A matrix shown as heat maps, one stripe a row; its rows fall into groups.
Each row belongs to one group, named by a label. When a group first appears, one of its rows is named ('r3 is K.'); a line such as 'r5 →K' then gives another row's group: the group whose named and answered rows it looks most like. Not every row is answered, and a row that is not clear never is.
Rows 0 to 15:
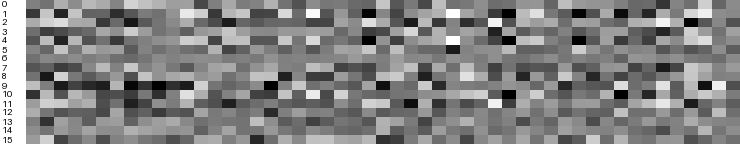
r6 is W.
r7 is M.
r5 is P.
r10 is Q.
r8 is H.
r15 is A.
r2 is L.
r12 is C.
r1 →Q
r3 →M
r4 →Q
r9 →C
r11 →L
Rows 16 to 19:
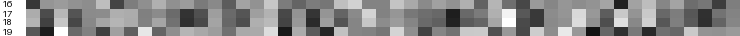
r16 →W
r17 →P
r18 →P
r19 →H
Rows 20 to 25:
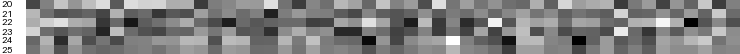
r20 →W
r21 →C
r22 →L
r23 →C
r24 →Q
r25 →Q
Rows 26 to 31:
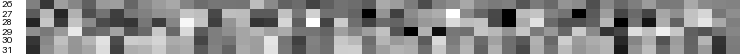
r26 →H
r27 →Q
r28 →Q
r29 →L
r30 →W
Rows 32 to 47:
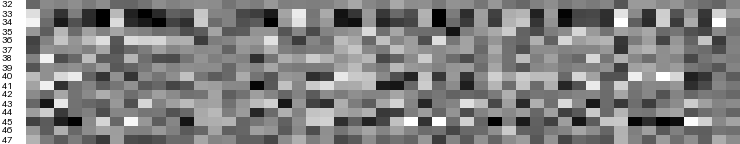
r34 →C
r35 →P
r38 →A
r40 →L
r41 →A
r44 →A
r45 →M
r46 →P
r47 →C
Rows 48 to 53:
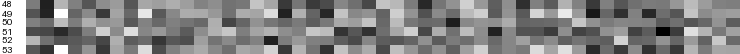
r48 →H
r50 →P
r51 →M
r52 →C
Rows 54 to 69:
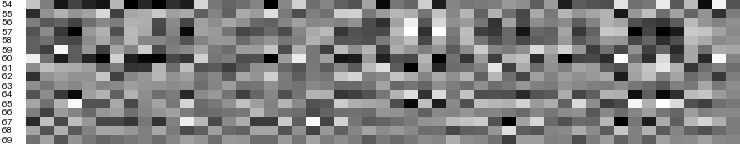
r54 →C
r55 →W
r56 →M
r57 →M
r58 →M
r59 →H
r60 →C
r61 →L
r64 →M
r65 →L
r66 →H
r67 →Q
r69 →Q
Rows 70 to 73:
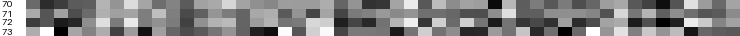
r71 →P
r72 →M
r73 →A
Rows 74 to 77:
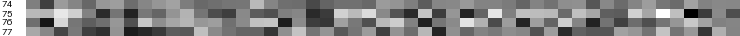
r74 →H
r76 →H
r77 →C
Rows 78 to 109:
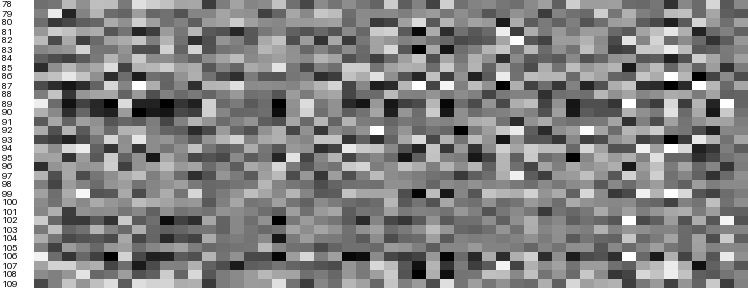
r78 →W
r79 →A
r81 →L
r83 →L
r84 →M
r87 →M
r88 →A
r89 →C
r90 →C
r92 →P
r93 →M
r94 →L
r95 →A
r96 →W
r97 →P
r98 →H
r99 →L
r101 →A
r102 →C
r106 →C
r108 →L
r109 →W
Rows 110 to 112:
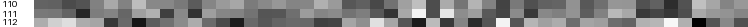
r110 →M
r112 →L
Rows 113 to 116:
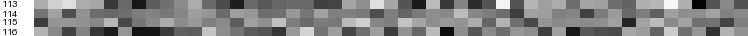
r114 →Q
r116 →C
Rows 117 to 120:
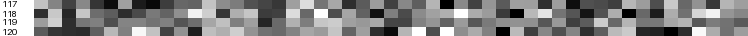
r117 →C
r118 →Q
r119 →A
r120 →M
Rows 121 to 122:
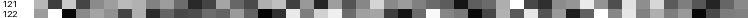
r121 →P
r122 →A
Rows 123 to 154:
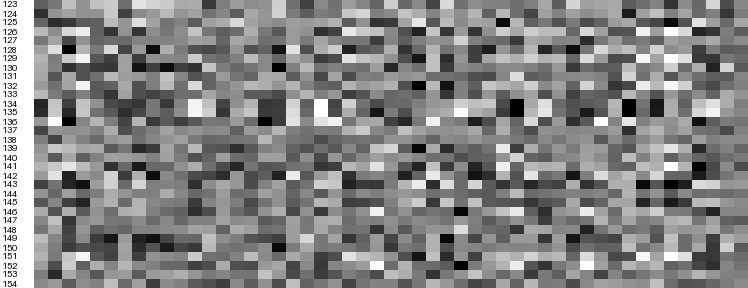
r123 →W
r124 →W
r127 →Q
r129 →L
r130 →C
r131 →P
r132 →L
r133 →C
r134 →Q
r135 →Q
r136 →A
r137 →W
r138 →H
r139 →L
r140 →P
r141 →L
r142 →A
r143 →M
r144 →P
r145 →M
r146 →P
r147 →A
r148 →Q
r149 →C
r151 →L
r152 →P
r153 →H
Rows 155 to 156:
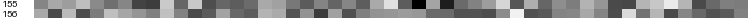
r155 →L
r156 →P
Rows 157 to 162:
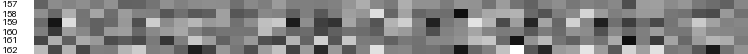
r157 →W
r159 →H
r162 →P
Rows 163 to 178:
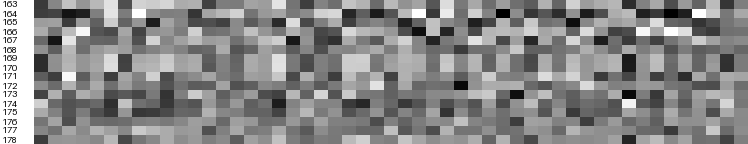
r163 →W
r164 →M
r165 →A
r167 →H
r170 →W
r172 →P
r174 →C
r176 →Q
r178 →W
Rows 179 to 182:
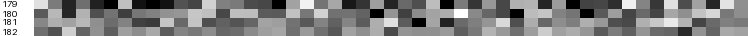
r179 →C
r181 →L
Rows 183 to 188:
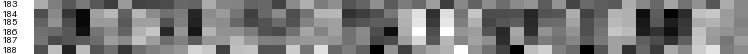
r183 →C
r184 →M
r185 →M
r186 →M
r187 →M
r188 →Q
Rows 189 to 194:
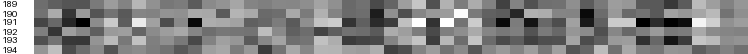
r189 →M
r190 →Q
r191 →M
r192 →H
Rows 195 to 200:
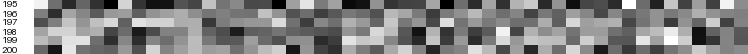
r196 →H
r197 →W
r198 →L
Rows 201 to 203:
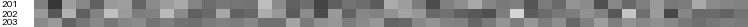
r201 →H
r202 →P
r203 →A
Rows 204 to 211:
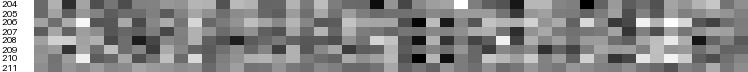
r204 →Q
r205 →Q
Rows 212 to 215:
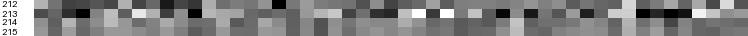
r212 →C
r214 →P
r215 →P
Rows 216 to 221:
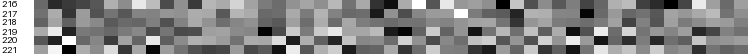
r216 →M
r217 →Q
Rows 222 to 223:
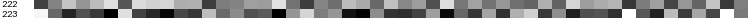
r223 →C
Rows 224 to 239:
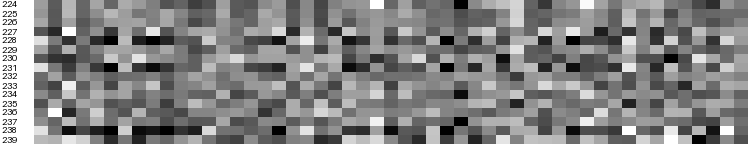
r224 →P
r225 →P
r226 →P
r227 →H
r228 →C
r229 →P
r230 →M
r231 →C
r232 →Q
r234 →P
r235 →Q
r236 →A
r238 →C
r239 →L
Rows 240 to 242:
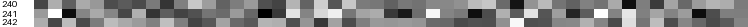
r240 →Q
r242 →P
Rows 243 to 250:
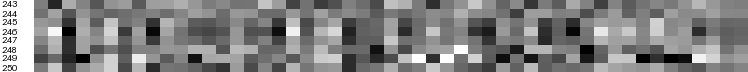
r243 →H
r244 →Q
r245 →A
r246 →A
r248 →Q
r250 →A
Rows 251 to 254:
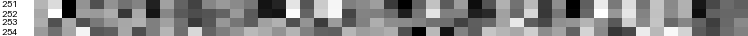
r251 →A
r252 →A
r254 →L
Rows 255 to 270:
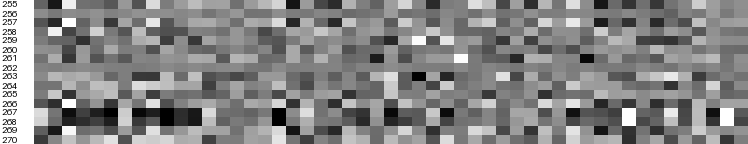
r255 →H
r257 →H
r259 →M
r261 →Q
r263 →L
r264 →W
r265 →A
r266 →H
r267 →C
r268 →C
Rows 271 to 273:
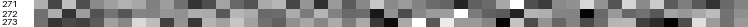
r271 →P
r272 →Q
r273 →M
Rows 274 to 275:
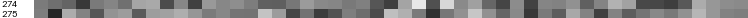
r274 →M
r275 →H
